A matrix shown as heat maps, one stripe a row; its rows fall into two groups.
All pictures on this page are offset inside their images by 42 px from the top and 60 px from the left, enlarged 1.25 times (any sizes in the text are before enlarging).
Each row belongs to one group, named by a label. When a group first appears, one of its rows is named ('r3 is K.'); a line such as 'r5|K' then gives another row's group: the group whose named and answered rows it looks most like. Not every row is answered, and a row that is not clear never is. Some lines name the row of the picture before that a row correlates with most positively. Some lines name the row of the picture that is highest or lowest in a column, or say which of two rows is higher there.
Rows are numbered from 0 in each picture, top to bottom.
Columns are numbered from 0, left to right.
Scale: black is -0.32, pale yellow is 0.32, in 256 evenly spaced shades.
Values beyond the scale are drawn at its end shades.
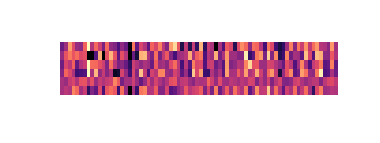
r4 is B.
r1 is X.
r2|B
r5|X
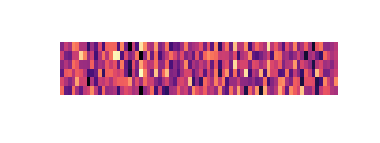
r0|X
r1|B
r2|X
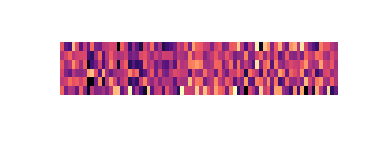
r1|X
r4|X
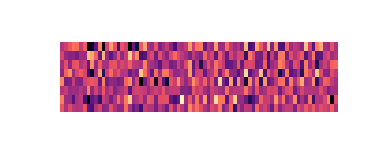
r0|X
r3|X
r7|X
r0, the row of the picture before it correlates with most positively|4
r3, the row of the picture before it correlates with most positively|1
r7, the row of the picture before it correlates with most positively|2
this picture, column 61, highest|4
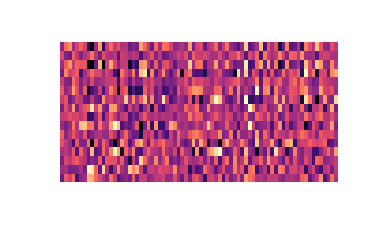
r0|X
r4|X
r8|X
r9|B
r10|X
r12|B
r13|X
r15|B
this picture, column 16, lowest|12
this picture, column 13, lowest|14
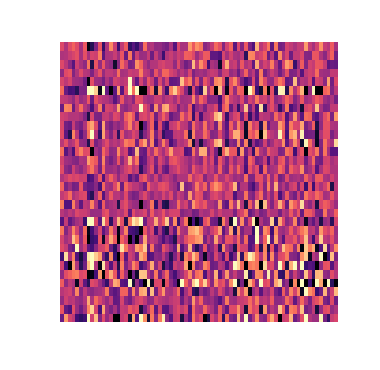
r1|B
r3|X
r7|X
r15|X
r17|X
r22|X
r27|B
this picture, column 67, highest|5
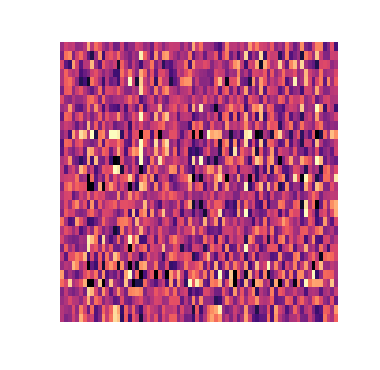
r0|B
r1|X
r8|X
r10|B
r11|X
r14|B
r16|X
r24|B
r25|X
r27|X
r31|B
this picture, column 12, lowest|26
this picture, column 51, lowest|27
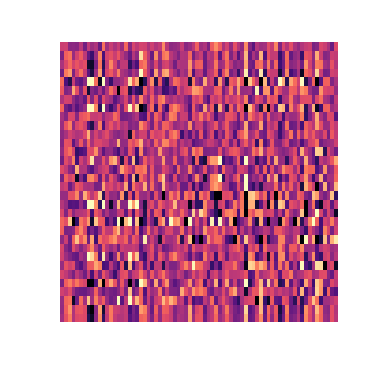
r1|X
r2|X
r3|X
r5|X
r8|B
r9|X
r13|B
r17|B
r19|B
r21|B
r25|B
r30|X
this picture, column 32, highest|28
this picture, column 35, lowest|22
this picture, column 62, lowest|20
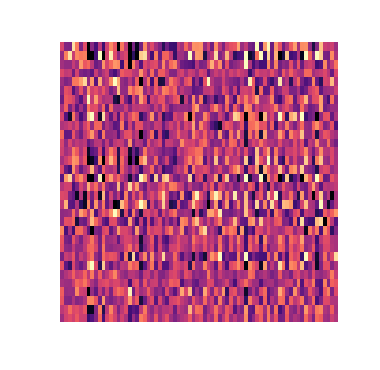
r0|X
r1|X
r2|B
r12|X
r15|X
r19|B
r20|B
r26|B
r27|B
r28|B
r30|X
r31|X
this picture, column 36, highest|17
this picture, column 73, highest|24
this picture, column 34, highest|1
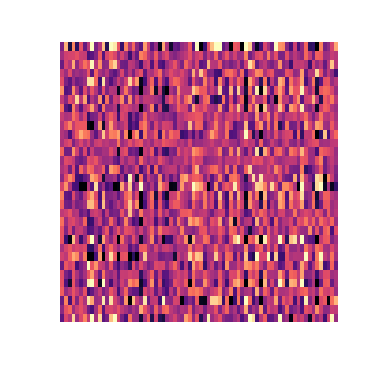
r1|X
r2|B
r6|B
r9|X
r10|B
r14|B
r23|X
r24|X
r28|X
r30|X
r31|B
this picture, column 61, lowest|31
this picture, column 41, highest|0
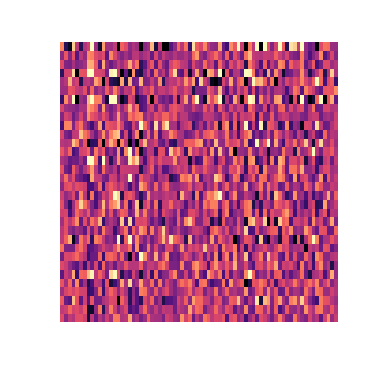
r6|B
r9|X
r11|X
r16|X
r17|B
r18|B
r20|B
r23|B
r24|X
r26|B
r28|X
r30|X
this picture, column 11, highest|13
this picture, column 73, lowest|4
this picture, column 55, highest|11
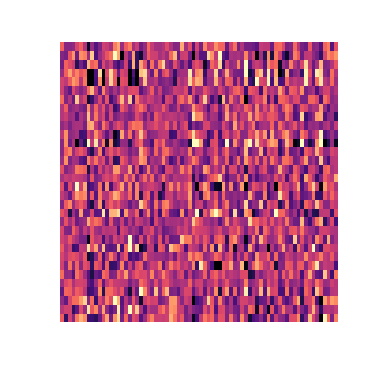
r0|B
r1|B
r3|X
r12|X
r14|B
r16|B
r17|B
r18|X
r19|B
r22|B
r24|X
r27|X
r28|X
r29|B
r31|B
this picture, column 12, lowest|11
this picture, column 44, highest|11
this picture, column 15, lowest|4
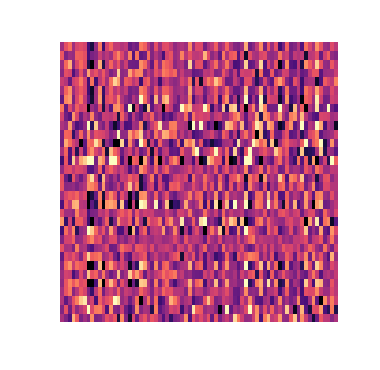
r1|B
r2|X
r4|B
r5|X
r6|X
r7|B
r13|B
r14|X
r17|X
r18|X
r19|B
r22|B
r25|X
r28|X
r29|B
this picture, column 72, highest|13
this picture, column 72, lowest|20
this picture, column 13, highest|13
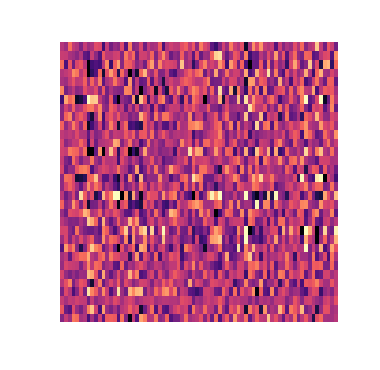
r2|B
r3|X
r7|B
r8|X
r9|X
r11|B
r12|X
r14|B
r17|B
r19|B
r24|B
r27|X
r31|X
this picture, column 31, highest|5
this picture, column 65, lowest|14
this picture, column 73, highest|21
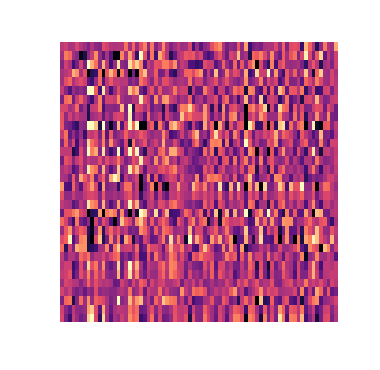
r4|X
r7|B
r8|B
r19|X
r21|X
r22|X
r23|B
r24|B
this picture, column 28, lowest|16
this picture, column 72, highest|22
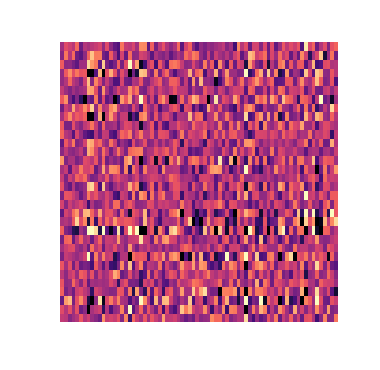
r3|X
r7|B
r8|X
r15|B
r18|B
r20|B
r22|X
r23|B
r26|B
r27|X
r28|B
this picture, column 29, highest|21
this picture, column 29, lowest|6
